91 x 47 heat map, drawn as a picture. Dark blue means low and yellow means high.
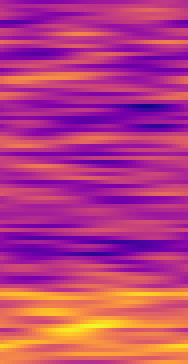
Grain: streaks across. Seam: horizontal, 80% of the way down, the bottom part higher. Ninth with the highest average: bottom middle.
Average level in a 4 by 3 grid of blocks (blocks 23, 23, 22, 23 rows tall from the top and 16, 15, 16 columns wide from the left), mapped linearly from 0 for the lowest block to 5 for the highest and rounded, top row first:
1 1 1 | 1 0 0 | 0 0 0 | 4 5 4
